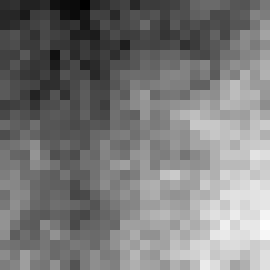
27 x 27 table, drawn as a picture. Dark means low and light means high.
Lone odd cells: none. Grain: blotchy. Ninth with the highest average: bottom right. Mirror symmetry: none. Slope: up to the bottom right.
